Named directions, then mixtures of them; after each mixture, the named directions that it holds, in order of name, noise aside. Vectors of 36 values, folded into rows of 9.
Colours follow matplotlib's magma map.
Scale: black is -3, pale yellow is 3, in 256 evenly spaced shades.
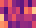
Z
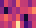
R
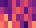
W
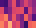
W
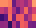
W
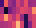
R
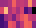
R, Z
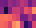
R, W, Z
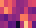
R, W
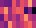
R, W, Z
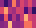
R, W, Z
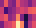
R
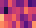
R, W, Z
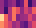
W, Z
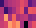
R, W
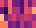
Z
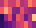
W, Z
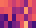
W
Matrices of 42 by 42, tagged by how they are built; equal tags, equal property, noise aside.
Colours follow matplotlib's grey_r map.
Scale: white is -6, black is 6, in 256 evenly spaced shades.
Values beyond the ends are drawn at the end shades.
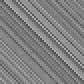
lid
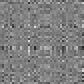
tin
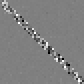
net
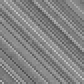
lid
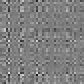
tin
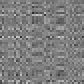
tin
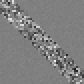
net
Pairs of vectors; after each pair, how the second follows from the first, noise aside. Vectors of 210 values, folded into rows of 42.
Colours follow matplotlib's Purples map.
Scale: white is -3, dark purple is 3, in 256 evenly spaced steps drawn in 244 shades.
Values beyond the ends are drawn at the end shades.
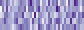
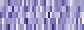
reversed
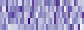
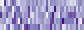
reversed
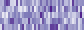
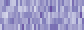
shrunk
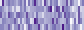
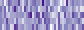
wrapped around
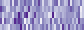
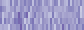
shrunk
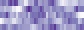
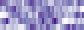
reversed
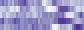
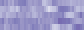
shrunk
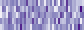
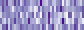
wrapped around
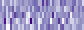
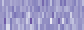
shrunk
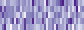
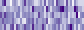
wrapped around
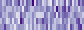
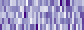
wrapped around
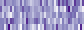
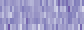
shrunk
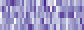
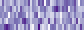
wrapped around
